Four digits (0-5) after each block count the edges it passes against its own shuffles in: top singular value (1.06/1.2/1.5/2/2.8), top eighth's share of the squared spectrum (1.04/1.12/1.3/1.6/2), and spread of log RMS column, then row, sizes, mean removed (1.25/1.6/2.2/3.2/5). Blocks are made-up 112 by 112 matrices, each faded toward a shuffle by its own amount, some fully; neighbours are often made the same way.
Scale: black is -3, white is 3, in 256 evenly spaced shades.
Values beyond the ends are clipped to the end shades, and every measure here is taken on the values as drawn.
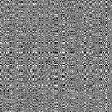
5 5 4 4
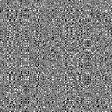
5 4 3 3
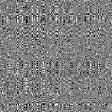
5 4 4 3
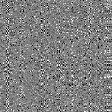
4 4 3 2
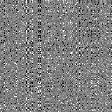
5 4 3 2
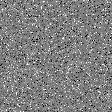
1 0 0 0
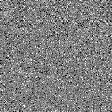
3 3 1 2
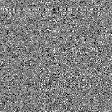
4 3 2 2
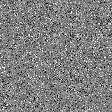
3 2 0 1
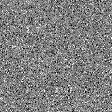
3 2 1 1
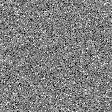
2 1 0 1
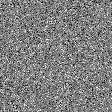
0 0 0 0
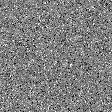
0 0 0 0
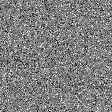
0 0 0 0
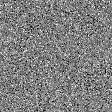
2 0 0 0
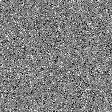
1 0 0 0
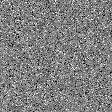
0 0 0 0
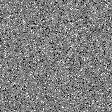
0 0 0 0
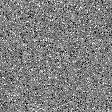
0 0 0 0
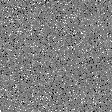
1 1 0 0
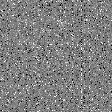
4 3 2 1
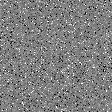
2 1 0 0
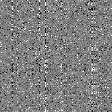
4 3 3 1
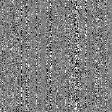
2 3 4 0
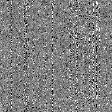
2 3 4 0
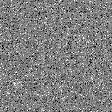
3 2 0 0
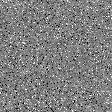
1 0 0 0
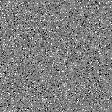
3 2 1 0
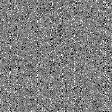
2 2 3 0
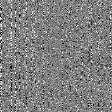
2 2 4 0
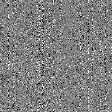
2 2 3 0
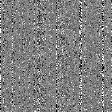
2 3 4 0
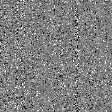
1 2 3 0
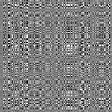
5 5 5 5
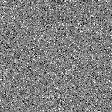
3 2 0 0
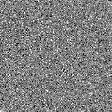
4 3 1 1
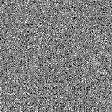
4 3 1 1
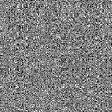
4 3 2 2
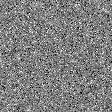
1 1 0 0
